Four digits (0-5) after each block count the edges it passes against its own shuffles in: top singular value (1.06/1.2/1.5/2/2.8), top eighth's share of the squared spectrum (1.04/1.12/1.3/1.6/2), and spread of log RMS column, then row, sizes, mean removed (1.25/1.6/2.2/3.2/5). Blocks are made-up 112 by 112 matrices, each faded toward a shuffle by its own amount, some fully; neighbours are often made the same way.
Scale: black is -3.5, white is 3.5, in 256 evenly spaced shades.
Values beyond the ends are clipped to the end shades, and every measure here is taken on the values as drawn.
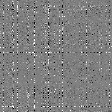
3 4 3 3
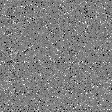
1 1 1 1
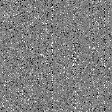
2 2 3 0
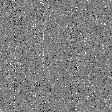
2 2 2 0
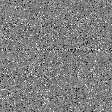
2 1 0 2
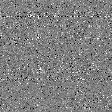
2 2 1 2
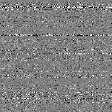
3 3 2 4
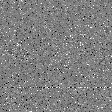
2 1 0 1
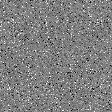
1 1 1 1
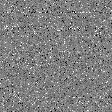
1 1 0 1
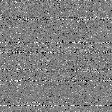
2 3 1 3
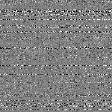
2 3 2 4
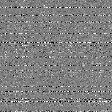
3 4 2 4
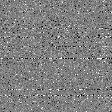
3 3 1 3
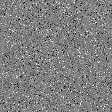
0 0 0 0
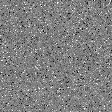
0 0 0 0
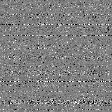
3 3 1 3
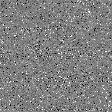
1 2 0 2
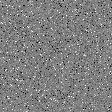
0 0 0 0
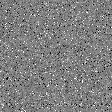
0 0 0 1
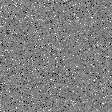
0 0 0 0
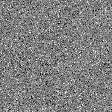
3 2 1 0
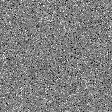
0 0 0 0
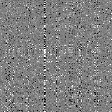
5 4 3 2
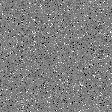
2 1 0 0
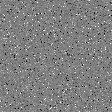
0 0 0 0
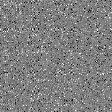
4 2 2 1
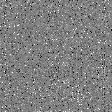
3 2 1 0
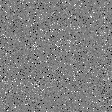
2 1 1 0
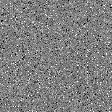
3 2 1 0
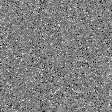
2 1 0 0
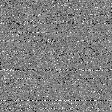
2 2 0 3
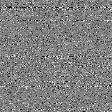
2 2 0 3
